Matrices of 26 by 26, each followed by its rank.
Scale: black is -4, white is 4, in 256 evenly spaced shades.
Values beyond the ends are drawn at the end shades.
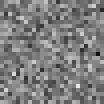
full rank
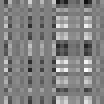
one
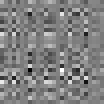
two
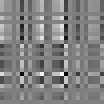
one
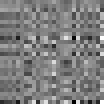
two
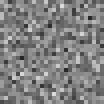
full rank
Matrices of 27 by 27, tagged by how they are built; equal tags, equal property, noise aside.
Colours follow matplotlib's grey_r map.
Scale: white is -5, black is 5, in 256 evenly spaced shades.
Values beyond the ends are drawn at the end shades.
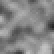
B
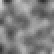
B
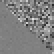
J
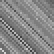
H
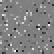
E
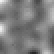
B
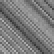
H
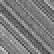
H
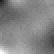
B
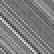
H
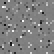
E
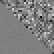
J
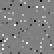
E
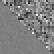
J
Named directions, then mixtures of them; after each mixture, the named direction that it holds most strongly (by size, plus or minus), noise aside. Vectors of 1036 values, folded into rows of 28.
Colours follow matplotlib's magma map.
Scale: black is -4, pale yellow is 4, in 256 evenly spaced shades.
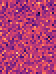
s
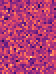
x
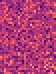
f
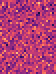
s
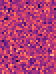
x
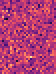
x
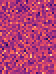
s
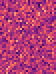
s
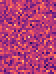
f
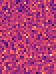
s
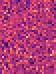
x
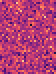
f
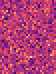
x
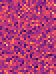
f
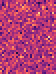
s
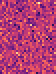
s
